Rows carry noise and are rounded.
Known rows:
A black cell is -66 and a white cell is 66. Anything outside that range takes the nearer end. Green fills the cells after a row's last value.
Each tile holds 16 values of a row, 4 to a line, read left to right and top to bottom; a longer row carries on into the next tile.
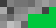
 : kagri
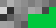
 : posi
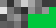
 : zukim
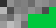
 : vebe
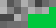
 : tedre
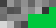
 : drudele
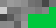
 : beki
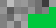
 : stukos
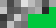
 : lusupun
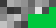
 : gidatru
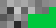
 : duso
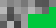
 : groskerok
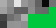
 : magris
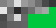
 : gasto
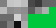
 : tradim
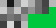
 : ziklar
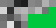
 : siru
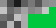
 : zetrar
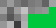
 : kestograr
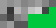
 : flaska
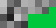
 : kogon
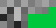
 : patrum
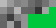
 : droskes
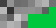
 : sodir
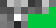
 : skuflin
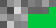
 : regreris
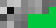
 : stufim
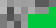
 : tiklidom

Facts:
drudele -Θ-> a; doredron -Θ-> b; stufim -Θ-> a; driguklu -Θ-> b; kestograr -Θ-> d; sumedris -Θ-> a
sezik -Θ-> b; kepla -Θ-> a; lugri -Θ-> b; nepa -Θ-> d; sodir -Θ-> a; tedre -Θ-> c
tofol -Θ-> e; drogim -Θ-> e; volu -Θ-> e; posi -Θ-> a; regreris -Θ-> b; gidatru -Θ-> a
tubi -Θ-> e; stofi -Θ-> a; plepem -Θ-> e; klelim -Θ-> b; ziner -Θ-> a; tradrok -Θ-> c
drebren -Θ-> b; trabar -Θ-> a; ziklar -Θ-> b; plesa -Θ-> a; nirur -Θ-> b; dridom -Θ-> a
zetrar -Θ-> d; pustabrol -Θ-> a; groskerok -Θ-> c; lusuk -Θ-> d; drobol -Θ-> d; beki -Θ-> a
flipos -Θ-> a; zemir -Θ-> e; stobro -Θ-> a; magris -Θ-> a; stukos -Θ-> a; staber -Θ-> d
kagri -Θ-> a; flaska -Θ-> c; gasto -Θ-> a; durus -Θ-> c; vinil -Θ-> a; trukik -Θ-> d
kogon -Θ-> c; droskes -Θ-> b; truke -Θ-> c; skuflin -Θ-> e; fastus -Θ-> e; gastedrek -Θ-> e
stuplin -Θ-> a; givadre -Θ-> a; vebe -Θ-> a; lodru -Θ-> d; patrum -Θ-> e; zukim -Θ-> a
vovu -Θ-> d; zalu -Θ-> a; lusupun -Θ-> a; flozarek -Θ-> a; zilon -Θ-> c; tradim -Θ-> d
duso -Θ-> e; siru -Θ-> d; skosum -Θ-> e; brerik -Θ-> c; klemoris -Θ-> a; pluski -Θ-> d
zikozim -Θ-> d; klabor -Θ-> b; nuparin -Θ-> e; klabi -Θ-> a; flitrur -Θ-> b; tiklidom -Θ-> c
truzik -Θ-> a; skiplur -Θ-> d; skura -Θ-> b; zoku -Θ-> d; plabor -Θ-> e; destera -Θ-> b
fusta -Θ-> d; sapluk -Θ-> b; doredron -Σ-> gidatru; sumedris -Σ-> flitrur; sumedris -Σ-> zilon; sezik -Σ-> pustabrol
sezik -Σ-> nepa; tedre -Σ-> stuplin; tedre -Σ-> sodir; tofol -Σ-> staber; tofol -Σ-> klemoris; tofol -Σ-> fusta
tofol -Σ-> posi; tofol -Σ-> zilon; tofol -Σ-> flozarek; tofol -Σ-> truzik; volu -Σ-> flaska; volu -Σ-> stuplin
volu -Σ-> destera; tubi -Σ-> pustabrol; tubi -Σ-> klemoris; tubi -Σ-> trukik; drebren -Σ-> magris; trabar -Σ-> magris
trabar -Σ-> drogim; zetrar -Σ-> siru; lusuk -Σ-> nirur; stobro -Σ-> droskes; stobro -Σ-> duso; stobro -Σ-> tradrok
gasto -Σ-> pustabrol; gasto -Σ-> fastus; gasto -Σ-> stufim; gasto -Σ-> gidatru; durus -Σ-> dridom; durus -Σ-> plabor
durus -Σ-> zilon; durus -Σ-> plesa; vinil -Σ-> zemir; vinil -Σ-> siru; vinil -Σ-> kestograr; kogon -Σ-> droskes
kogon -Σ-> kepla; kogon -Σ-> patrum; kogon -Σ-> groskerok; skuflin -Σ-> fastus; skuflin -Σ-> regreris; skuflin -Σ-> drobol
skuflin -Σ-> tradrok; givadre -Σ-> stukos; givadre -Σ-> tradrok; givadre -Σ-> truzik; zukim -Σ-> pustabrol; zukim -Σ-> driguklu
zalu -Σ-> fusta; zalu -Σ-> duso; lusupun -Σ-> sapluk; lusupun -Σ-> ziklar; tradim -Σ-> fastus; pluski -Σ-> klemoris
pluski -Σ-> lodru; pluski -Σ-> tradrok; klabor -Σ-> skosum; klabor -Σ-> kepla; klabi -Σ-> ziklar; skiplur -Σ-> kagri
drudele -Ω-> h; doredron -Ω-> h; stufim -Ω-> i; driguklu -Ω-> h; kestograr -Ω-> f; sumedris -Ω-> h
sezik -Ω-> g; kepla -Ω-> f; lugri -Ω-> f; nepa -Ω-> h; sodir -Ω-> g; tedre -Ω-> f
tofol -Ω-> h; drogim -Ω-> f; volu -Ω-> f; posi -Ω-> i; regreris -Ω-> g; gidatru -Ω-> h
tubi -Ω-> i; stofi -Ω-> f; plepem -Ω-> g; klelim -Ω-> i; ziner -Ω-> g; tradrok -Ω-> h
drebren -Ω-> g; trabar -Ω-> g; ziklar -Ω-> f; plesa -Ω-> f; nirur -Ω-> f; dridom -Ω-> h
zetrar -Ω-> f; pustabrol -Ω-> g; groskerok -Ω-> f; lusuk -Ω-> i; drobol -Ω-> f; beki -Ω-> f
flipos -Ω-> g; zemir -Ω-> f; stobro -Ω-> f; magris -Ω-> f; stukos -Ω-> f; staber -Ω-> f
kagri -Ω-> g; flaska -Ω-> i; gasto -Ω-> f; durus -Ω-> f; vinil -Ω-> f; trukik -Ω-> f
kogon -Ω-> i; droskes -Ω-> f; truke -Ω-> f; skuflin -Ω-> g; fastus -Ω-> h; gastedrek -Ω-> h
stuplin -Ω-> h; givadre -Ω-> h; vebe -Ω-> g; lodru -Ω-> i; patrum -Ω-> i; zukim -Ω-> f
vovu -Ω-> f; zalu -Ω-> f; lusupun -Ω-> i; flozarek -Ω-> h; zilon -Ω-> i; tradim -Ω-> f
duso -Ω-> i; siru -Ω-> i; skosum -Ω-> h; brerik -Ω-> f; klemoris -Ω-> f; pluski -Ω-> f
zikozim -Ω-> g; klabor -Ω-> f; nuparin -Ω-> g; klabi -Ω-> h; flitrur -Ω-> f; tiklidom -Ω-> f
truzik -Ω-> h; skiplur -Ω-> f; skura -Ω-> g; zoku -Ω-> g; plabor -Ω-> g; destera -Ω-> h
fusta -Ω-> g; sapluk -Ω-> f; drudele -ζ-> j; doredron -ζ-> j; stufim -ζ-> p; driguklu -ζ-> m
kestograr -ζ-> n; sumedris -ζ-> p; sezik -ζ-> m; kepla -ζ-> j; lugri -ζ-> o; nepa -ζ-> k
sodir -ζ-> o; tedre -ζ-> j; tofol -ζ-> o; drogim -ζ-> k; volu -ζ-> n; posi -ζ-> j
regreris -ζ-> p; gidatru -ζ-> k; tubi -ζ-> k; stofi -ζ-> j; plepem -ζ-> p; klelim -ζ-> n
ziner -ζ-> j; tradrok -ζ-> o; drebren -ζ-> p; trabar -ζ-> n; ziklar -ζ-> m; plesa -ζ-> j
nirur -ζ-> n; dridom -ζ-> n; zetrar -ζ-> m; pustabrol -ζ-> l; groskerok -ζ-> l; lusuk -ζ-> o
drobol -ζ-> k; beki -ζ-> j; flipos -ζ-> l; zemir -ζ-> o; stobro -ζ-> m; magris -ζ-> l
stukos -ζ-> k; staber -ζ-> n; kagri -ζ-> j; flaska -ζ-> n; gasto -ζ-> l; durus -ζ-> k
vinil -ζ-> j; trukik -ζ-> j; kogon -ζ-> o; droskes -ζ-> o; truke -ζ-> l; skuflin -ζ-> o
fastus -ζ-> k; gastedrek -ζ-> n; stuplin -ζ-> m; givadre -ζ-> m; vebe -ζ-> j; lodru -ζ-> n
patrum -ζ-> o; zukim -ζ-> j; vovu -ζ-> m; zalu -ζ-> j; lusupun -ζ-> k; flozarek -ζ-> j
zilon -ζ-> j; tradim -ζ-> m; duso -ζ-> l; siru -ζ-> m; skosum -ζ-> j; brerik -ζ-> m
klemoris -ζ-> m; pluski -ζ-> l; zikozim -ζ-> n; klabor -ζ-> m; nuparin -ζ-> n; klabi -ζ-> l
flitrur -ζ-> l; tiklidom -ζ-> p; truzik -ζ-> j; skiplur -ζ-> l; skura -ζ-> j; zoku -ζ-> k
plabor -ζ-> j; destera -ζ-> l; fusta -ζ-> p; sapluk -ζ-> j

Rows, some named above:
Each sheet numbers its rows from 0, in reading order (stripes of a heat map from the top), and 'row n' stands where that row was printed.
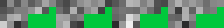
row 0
skosum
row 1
driguklu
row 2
trabar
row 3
duso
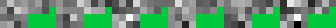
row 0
lodru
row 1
durus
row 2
givadre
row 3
drobol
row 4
drogim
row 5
fastus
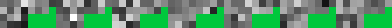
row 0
tubi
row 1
skuflin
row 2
tradrok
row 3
destera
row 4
durus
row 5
magris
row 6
sapluk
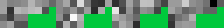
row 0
flaska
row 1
stobro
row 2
pustabrol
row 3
magris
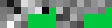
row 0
klabi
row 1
lusuk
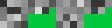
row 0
gidatru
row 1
pluski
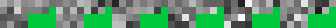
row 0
klelim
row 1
klemoris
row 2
nepa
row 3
volu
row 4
tofol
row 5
stobro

